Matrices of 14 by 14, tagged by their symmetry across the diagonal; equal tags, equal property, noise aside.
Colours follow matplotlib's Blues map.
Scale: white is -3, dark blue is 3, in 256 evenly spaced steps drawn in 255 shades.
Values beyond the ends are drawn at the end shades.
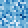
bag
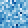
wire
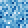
wire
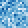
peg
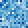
peg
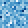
bag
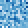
bag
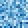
bag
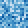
wire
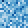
wire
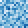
peg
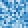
bag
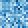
bag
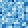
peg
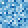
peg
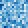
wire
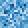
peg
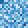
peg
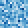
bag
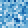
bag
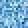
wire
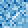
peg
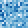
wire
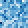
bag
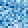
wire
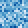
wire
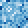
peg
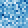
bag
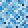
peg
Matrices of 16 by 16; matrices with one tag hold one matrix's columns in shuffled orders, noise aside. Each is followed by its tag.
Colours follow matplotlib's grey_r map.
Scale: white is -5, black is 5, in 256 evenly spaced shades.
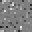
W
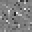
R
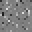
R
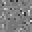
R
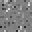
W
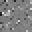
R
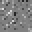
R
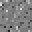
W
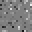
W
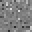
W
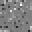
W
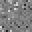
W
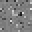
R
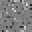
W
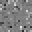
W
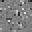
R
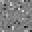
W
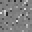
R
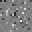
R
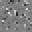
R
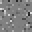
R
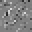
R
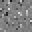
R
